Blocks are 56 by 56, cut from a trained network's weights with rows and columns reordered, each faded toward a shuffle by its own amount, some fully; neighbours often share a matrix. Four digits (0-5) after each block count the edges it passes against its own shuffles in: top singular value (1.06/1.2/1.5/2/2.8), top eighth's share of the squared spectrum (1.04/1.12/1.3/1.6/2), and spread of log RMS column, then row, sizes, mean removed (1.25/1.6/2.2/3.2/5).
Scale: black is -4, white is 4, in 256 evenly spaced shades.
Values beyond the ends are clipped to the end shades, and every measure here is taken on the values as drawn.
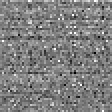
3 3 2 1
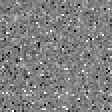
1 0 0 0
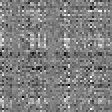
4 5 3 2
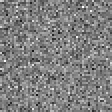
1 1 0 0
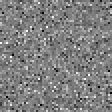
1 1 0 0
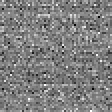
3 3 2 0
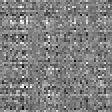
4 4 3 1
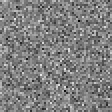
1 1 0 0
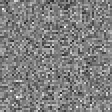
3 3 1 0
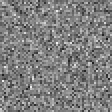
2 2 0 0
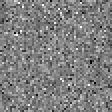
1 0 0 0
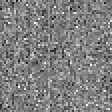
2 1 0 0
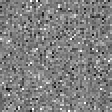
0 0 0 0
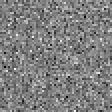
0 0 0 0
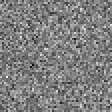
1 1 0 0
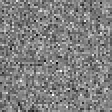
0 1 0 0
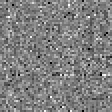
2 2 0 1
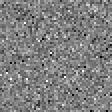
0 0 0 0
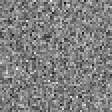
2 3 1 0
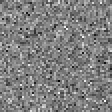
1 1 0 0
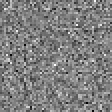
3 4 1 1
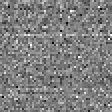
2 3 1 0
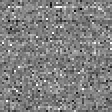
2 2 1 1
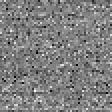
2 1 0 0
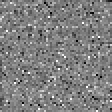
0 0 0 0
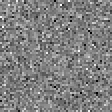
1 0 0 0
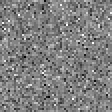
0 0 0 0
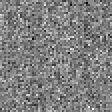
2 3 1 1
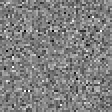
2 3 1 1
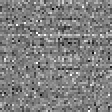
3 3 2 1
